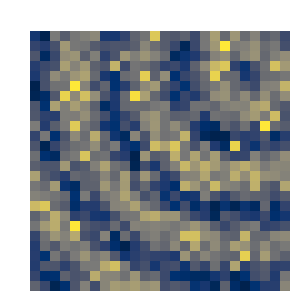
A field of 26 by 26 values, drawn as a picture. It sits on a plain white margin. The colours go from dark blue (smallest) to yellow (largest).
No overall slope runs across the table. No single row or column stands out from its neighbours. Concentric rings centre on the top right. The ninth with the lowest average is the bottom right. Overall the values sit about 40% of the way up the scale.
